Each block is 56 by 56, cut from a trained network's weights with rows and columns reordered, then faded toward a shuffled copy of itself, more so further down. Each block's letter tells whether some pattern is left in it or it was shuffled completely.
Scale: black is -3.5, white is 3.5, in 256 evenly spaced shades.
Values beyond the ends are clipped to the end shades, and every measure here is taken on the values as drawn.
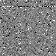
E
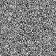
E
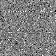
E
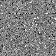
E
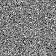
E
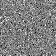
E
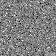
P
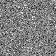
P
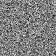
P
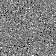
P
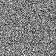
E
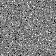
P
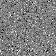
E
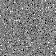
P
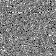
E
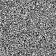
P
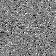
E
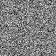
E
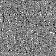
E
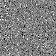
E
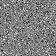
P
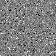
E
